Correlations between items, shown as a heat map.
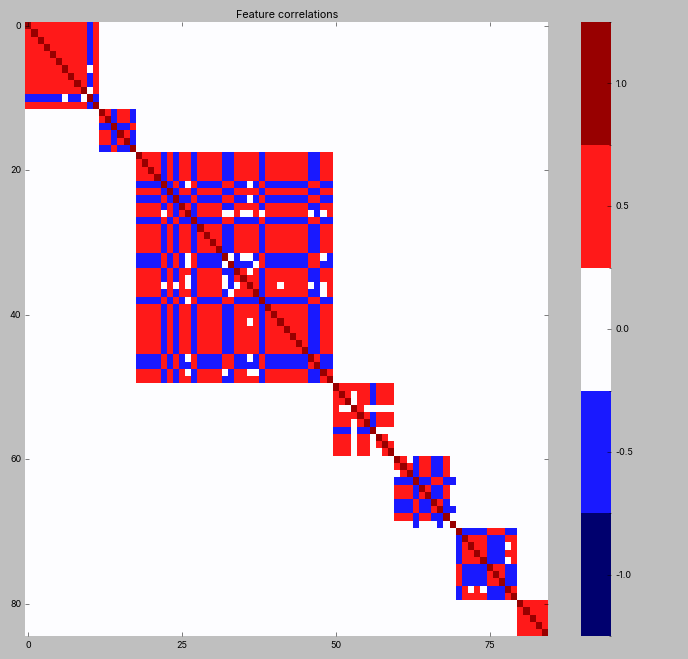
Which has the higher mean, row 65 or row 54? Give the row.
54
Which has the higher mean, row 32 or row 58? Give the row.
58
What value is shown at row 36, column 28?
0.5
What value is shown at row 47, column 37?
-0.5
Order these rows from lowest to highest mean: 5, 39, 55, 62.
62, 55, 5, 39
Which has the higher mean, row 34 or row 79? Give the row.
34
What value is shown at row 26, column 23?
0.5
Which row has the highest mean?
26
